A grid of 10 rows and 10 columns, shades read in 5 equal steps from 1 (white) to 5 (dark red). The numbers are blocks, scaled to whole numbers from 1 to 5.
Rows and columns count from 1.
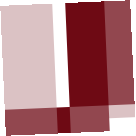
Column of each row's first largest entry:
6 6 6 6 6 6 6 6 5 5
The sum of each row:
32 32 32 32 32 32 32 32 37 35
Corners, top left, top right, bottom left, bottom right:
2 4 4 1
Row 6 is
2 2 2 2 1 5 5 5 4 4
